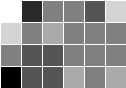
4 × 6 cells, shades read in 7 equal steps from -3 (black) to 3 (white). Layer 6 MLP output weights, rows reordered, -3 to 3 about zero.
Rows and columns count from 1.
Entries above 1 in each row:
2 1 0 0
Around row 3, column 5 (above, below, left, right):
0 0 0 0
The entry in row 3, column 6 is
0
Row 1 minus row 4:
6 -1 1 -1 -1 1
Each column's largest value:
3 0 1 1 0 2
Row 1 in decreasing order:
3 2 0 0 -1 -2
